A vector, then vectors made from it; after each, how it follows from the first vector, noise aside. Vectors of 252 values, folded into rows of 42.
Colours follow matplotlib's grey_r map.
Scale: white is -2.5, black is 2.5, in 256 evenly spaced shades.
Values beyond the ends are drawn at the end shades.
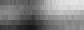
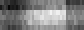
wrapped around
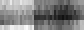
wrapped around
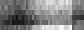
wrapped around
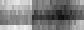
wrapped around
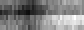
wrapped around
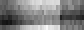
wrapped around
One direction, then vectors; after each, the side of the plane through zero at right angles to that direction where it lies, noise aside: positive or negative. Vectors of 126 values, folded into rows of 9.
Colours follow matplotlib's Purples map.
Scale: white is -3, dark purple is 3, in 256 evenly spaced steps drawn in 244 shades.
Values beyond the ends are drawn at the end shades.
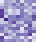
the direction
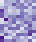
positive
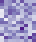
negative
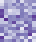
positive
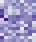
positive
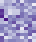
positive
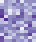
positive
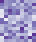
negative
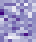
positive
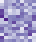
positive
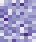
positive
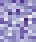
negative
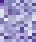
negative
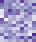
negative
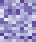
negative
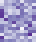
positive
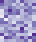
negative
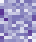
positive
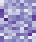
positive
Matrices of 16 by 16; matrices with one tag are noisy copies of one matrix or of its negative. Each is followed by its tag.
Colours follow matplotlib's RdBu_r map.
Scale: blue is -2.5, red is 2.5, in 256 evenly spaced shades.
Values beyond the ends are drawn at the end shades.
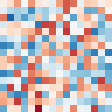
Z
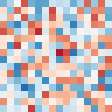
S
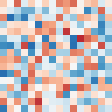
Z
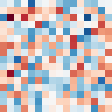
Z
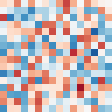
Z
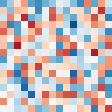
S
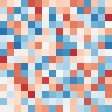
S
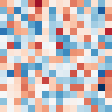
S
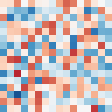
Z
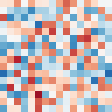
Z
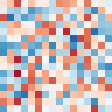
Z
